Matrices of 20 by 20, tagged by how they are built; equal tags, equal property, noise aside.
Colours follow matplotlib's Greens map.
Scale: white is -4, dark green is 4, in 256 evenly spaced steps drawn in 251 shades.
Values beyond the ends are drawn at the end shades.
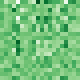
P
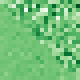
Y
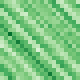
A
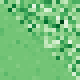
Y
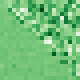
Y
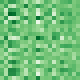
P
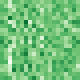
P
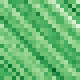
A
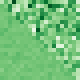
Y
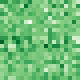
P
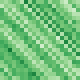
A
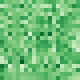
P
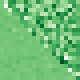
Y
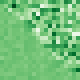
Y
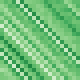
A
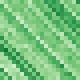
A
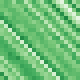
A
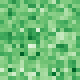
P
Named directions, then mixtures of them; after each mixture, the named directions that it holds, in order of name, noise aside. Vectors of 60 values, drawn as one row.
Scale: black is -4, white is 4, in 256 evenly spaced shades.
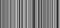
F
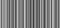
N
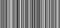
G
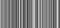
F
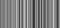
F, N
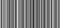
N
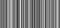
G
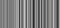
F, N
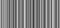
N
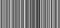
G, N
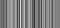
F, G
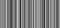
G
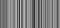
F, G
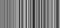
F, N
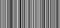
G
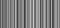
N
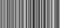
F, N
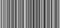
N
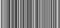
F, N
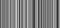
F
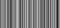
F, G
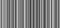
N
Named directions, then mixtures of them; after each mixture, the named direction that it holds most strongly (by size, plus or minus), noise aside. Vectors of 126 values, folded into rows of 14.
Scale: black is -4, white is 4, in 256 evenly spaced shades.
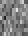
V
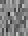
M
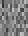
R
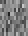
M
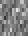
V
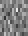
V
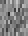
M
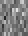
V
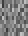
R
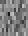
M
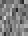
V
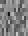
M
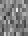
V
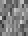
V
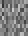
R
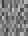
R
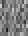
R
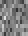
V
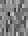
M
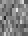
V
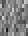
R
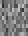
R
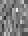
V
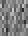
R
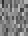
R
